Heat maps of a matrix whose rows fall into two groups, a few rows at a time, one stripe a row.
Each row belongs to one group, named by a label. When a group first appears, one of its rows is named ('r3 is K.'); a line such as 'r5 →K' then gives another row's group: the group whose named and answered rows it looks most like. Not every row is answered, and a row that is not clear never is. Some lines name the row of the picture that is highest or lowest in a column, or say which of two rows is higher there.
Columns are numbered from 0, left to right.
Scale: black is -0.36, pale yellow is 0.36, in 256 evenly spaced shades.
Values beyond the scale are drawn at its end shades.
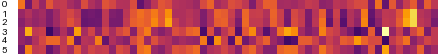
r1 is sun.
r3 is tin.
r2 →sun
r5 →tin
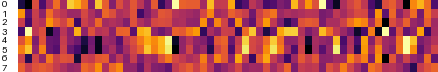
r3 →tin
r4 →sun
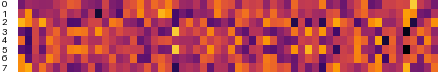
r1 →sun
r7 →sun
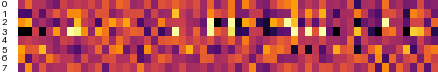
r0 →tin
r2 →tin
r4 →tin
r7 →tin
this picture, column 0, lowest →3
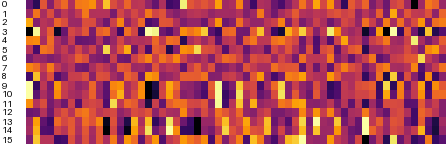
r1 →tin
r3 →tin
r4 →sun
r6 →sun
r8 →tin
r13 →sun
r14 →sun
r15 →tin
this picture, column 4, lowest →3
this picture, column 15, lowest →5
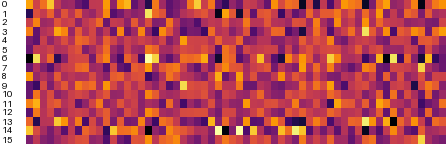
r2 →sun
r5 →tin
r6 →tin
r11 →sun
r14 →tin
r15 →sun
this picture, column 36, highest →14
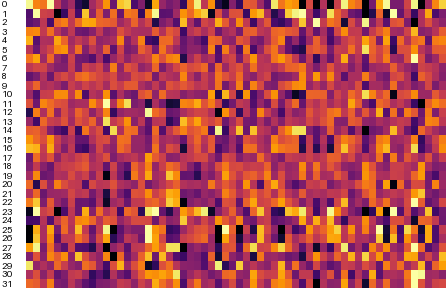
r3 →sun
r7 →tin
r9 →tin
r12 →tin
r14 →tin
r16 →sun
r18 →sun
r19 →sun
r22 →sun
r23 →tin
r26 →tin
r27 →sun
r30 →sun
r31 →sun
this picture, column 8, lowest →0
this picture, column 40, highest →25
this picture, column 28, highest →25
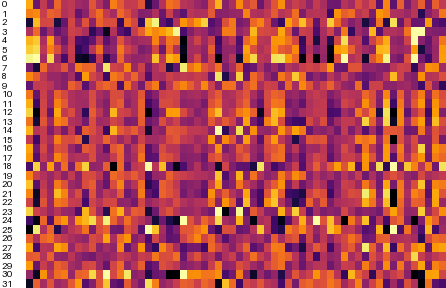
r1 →sun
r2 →tin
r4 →sun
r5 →sun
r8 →tin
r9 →tin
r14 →tin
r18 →tin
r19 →tin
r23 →tin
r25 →tin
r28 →sun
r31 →tin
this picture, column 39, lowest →6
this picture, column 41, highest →24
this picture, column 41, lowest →6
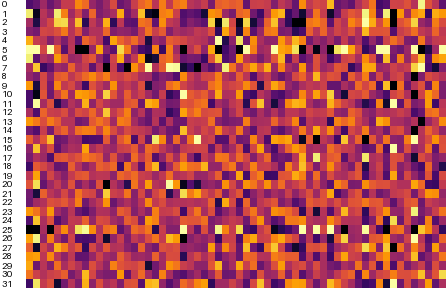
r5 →sun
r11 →tin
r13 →sun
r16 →tin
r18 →tin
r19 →tin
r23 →sun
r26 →sun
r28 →sun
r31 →tin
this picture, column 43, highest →25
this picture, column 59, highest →5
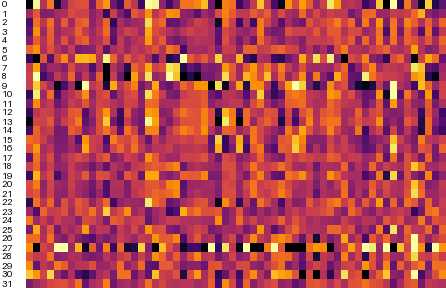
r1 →sun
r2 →tin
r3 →tin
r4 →tin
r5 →sun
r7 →sun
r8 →sun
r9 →tin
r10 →tin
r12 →tin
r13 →tin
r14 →tin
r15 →tin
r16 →tin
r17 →tin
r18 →sun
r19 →tin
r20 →sun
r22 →tin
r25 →tin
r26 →sun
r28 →sun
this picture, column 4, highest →27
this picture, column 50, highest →0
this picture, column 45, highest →30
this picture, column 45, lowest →6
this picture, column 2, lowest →8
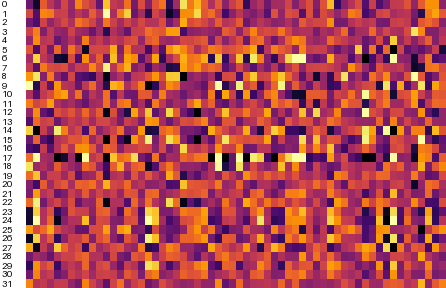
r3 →sun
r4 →tin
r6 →tin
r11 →sun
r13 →tin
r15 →sun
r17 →tin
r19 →sun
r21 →tin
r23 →tin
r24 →tin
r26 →tin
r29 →tin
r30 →tin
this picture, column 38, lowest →10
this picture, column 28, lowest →17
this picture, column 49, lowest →17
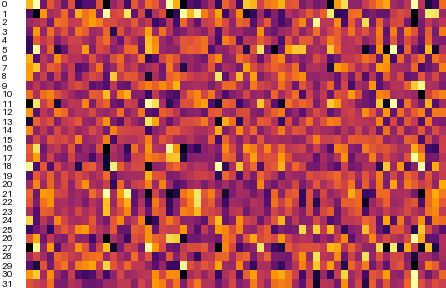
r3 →tin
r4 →tin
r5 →tin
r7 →sun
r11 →tin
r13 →tin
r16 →sun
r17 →sun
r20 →tin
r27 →tin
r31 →sun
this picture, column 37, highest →5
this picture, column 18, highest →11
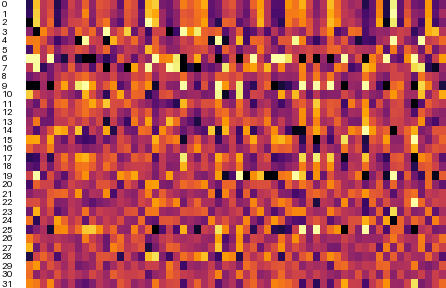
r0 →tin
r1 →tin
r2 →tin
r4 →tin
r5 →tin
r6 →sun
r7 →sun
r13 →sun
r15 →sun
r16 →sun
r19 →tin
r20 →tin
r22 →sun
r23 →tin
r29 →sun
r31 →sun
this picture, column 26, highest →14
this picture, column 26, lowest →4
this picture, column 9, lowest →6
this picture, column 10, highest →25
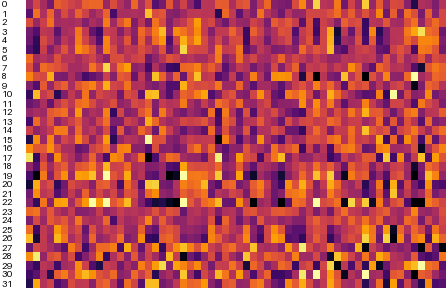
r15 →tin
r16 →sun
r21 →tin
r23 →sun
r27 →tin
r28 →sun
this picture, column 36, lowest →22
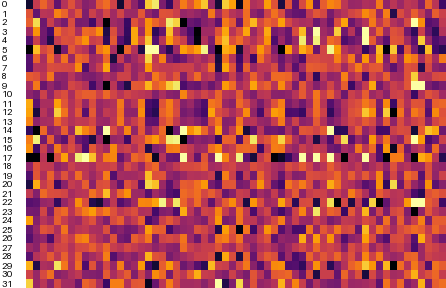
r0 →tin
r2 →sun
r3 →sun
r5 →tin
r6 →tin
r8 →sun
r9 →sun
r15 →sun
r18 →tin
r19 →tin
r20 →tin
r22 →sun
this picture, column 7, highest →17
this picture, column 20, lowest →14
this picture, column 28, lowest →31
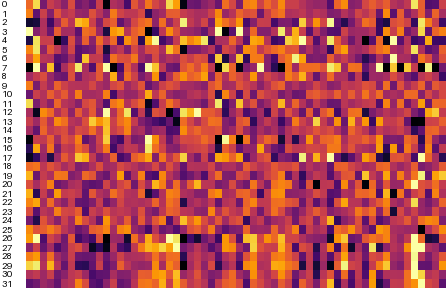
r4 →tin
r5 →sun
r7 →tin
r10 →tin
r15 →tin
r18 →sun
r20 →sun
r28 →sun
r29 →sun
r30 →sun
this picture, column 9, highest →13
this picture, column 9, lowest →27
